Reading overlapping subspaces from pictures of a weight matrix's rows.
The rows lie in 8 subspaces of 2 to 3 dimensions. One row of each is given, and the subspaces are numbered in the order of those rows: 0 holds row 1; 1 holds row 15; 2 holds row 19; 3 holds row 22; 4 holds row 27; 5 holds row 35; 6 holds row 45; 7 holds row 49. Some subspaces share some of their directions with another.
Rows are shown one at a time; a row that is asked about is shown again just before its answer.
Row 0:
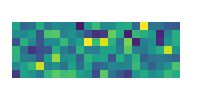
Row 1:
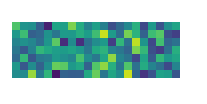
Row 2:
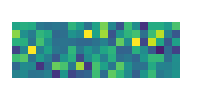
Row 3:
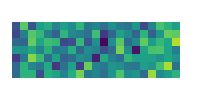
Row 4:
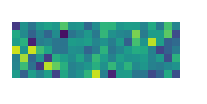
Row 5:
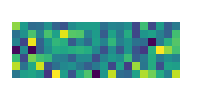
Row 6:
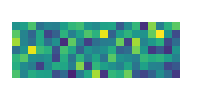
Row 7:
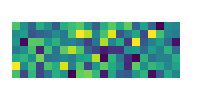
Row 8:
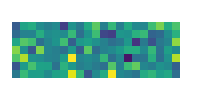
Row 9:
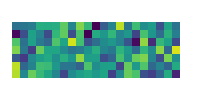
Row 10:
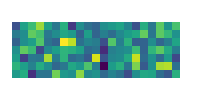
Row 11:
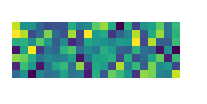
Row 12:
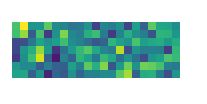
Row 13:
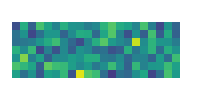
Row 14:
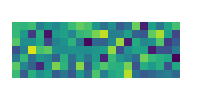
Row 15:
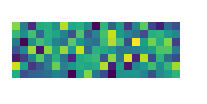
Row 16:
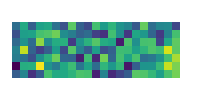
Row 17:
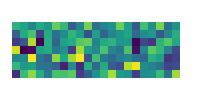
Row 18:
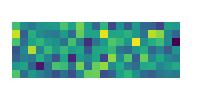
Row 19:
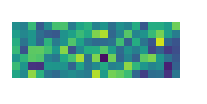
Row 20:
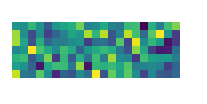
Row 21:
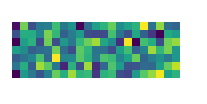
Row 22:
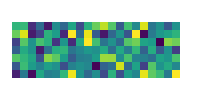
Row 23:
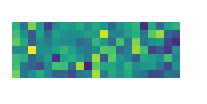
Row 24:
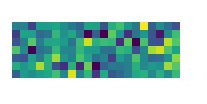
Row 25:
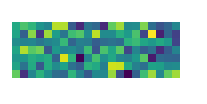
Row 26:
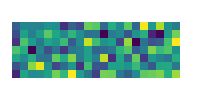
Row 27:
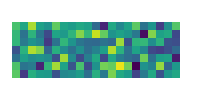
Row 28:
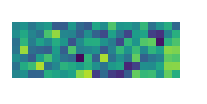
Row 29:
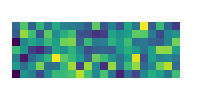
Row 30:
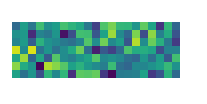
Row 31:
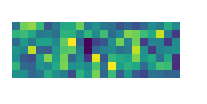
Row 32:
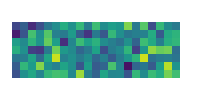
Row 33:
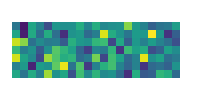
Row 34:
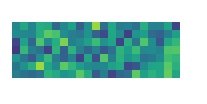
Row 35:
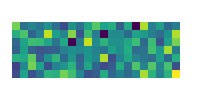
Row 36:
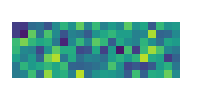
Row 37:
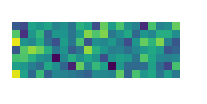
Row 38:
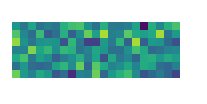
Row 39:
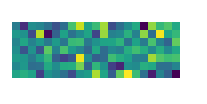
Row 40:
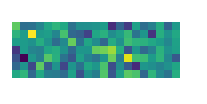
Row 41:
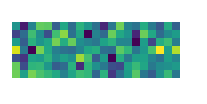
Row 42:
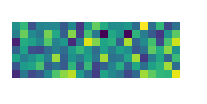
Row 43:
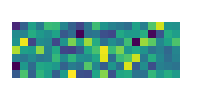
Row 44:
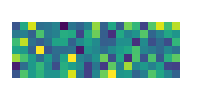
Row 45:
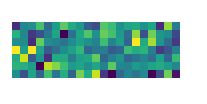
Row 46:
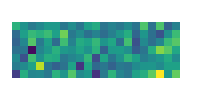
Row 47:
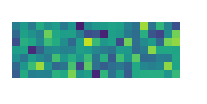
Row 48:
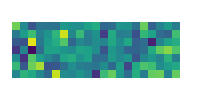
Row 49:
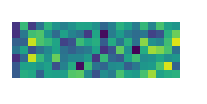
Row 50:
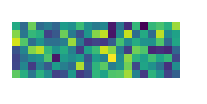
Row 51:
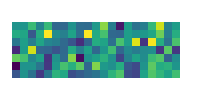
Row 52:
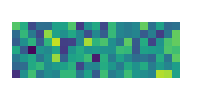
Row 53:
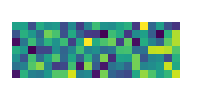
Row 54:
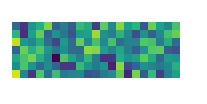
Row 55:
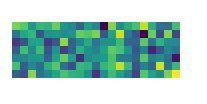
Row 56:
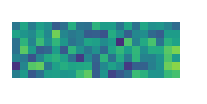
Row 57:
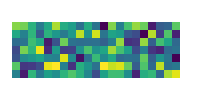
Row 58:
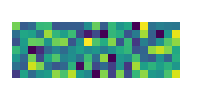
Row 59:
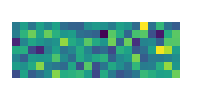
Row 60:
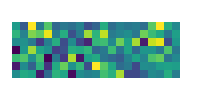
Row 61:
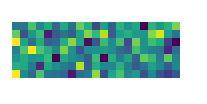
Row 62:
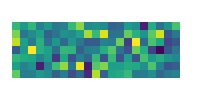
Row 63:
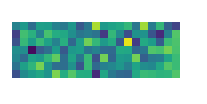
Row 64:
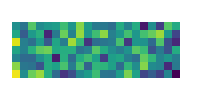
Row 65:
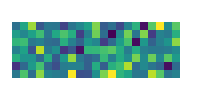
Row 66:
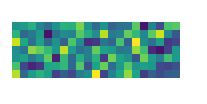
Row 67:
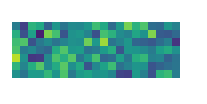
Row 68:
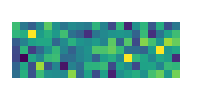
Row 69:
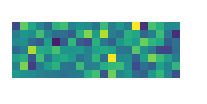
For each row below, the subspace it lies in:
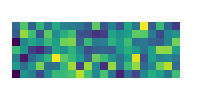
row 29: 0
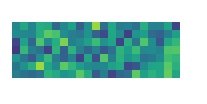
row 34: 2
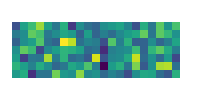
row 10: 0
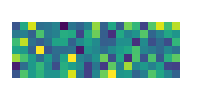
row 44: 1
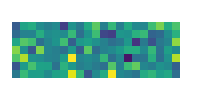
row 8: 1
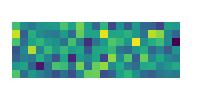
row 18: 1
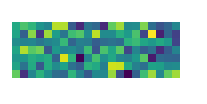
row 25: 4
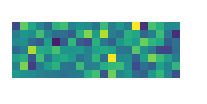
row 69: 5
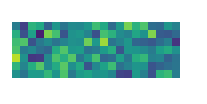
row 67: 7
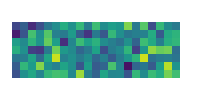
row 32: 7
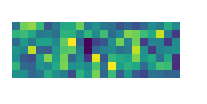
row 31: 0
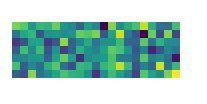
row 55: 4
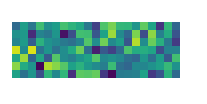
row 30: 6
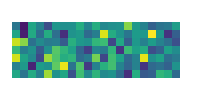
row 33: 7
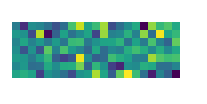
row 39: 4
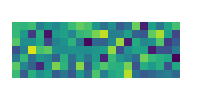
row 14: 4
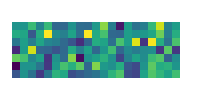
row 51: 3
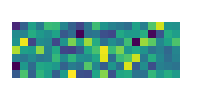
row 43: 6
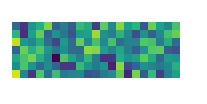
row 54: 0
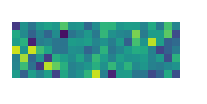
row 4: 6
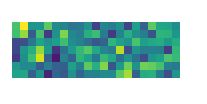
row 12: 7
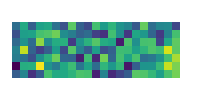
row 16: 2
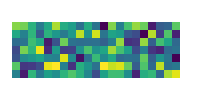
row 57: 4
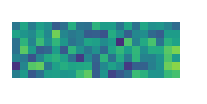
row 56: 2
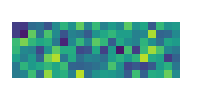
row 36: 7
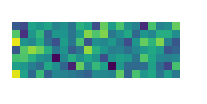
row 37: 0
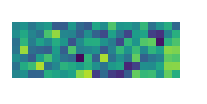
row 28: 2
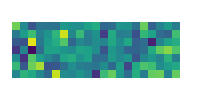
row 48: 6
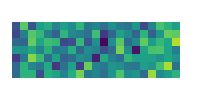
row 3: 7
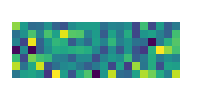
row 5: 6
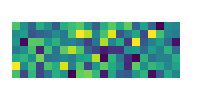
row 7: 6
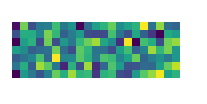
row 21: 5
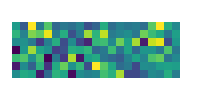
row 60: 3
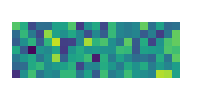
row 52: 0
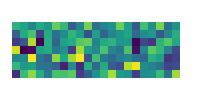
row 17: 2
